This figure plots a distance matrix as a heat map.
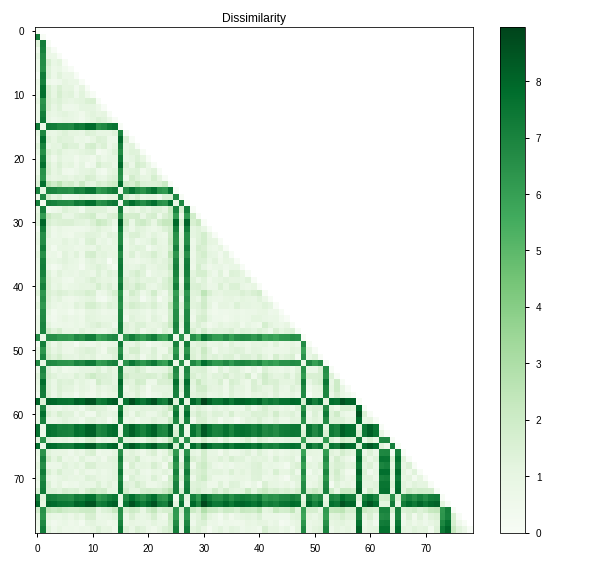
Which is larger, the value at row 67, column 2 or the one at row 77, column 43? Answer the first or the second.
the first
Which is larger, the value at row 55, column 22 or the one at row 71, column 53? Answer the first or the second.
the first
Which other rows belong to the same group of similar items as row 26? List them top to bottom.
0, 2, 3, 4, 5, 6, 7, 8, 9, 10, 11, 12, 13, 14, 16, 17, 18, 19, 20, 21, 22, 23, 24, 28, 29, 30, 31, 32, 33, 34, 35, 36, 37, 38, 39, 40, 41, 42, 43, 44, 45, 46, 47, 49, 50, 51, 53, 54, 55, 56, 57, 59, 60, 61, 64, 66, 67, 68, 69, 70, 71, 72, 75, 76, 77, 78
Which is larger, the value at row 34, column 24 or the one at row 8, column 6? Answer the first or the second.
the first
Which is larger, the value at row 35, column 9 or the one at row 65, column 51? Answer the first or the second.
the second
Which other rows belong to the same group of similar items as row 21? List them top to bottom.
0, 2, 3, 4, 5, 6, 7, 8, 9, 10, 11, 12, 13, 14, 16, 17, 18, 19, 20, 22, 23, 24, 26, 28, 29, 30, 31, 32, 33, 34, 35, 36, 37, 38, 39, 40, 41, 42, 43, 44, 45, 46, 47, 49, 50, 51, 53, 54, 55, 56, 57, 59, 60, 61, 64, 66, 67, 68, 69, 70, 71, 72, 75, 76, 77, 78
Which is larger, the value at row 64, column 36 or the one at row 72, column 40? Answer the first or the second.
the second
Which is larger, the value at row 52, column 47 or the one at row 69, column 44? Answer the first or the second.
the first
